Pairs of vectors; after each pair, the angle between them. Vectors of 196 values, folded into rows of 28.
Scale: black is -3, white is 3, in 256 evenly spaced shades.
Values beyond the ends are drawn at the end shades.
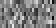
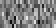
partly opposed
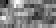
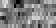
nearly opposite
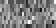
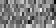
nearly opposite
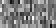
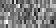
orthogonal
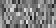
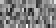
partly opposed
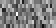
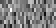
orthogonal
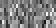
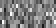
nearly parallel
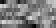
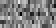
partly opposed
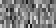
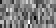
nearly opposite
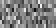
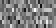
nearly opposite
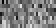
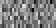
partly opposed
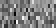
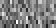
partly aligned
